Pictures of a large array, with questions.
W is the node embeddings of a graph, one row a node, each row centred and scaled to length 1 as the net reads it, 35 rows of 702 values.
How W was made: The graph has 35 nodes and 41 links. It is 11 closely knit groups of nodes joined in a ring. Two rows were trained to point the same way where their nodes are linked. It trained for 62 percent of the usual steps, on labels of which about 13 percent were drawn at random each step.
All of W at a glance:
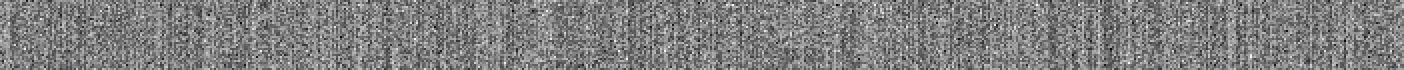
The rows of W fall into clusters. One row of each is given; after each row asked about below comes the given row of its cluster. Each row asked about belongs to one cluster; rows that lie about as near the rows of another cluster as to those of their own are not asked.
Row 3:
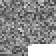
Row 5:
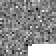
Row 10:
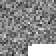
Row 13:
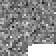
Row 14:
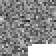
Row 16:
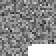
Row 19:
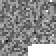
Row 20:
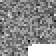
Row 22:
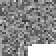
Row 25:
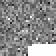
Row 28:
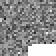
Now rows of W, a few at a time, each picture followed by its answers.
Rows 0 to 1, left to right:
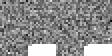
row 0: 14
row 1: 28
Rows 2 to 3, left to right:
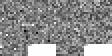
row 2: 25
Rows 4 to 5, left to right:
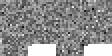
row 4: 22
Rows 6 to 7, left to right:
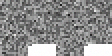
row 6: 22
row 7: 20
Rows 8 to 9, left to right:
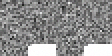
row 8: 16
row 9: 19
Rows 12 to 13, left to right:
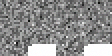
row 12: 19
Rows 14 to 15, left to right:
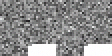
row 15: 10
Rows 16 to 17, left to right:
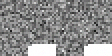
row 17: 13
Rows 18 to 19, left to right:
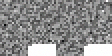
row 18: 28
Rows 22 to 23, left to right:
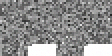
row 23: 16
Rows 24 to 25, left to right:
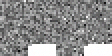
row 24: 14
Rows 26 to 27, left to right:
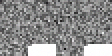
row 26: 25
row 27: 3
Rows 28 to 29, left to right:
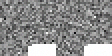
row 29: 14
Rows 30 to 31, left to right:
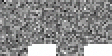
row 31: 3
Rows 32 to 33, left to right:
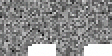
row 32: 5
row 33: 20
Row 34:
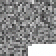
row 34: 25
